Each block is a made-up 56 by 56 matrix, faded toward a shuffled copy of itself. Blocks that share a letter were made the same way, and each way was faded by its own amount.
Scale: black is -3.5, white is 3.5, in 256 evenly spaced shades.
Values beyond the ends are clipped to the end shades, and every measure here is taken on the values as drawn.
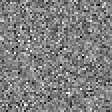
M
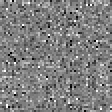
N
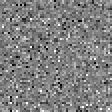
N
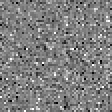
N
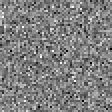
M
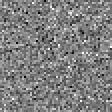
M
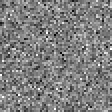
M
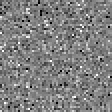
N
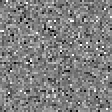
N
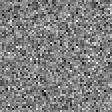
M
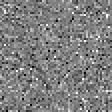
N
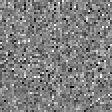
N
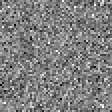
M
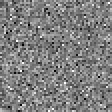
M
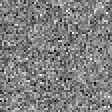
M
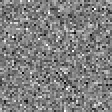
M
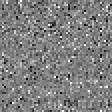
N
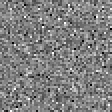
M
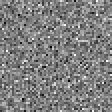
M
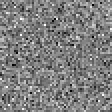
M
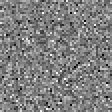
M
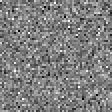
M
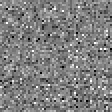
N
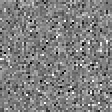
N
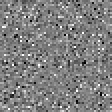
N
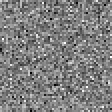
M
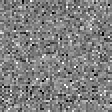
N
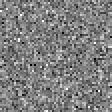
M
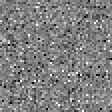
N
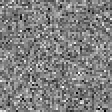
M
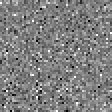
N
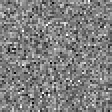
M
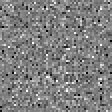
N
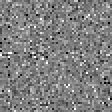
N
